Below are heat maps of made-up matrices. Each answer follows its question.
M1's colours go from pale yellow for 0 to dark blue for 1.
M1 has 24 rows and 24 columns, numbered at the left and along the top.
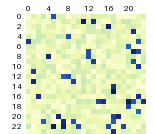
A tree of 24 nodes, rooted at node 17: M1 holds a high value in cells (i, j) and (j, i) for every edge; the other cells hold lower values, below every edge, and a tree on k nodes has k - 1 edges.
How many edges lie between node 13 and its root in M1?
3
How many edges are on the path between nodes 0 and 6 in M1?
7
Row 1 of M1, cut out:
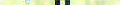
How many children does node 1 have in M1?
1
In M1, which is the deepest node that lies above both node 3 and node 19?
21
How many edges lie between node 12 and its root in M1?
3
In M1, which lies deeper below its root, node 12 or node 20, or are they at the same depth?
node 12
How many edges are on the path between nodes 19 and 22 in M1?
1
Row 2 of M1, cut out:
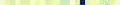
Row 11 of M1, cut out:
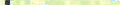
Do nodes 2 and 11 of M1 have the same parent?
no
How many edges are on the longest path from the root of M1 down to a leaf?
5
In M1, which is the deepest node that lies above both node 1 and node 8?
21
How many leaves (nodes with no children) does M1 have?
12
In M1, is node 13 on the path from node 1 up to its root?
yes
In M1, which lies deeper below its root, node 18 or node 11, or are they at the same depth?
node 11
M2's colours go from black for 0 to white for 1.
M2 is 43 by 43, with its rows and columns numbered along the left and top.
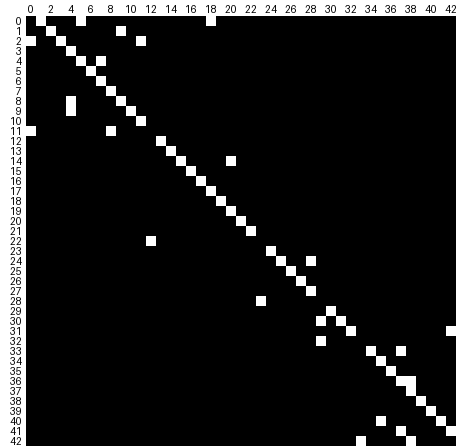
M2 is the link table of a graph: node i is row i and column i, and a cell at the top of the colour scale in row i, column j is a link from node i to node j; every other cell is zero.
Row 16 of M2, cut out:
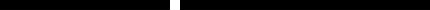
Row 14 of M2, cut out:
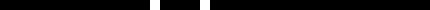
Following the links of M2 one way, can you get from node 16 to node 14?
yes
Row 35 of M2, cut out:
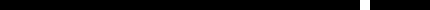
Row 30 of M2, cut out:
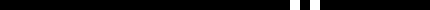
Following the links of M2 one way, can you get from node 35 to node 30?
no
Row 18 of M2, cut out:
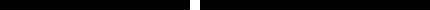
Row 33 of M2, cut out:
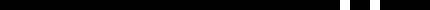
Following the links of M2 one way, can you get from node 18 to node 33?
no
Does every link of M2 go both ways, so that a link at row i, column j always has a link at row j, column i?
no
